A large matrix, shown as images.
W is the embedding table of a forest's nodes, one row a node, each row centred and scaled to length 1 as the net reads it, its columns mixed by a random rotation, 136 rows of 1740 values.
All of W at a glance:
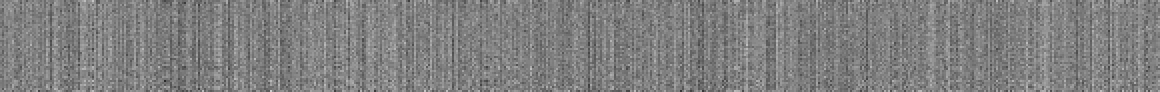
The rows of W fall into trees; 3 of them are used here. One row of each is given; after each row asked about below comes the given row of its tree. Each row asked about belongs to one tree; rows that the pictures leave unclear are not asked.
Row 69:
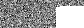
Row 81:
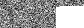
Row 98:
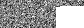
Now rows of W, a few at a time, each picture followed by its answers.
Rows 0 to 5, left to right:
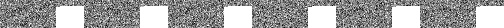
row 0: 69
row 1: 69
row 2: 69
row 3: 98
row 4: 69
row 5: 69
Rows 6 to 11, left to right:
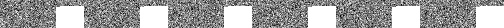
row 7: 81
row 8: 69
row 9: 69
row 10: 81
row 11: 69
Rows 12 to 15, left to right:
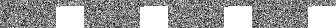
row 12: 69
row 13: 81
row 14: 98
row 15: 69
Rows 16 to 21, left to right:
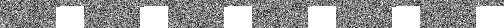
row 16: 81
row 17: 98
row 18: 81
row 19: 69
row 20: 98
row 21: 69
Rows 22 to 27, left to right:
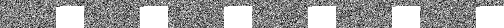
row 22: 98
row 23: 81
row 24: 81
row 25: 81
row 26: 69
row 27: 81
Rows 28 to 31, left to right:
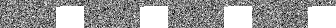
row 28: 98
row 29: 69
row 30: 69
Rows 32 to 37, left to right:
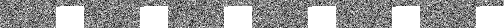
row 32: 81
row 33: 81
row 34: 69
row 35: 81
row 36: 81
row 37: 81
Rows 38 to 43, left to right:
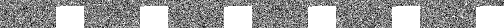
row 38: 69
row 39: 69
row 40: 81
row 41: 69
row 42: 81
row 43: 98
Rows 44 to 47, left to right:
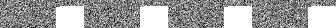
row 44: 81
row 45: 69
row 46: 81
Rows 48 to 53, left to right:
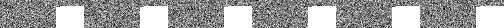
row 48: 98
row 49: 81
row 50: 69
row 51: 81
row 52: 81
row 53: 69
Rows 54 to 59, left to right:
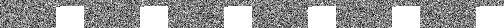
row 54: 98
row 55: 69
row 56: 81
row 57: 81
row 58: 69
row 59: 81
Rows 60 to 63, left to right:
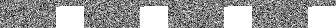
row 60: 69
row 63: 81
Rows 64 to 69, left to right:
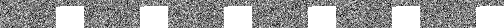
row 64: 81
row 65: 69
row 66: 81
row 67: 69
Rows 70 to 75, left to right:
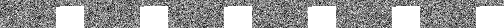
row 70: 81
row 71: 69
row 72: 81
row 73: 81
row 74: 81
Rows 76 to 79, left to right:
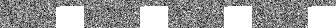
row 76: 81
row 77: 69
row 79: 81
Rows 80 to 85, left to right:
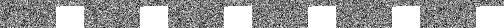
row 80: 69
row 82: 81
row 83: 69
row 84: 69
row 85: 69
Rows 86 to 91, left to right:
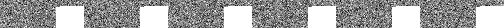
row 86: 81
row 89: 81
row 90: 69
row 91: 81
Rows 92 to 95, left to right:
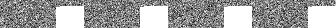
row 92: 81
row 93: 69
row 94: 69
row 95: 81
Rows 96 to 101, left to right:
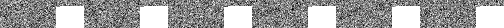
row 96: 81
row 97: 81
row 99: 69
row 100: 69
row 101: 69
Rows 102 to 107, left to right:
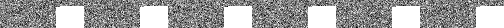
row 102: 69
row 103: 69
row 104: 98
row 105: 81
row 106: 81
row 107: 69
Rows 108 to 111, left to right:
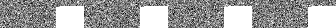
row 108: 81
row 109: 81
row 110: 69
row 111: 69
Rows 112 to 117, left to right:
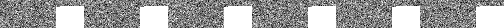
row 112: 81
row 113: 81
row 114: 81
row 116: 98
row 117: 69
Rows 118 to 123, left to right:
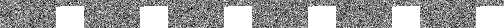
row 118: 81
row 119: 81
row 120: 69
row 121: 69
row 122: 69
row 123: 81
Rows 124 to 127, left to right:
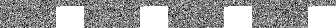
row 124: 69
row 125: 69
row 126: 81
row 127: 69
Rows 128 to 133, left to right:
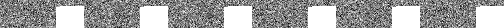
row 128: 69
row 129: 81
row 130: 81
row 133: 69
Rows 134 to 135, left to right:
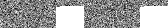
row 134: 81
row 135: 69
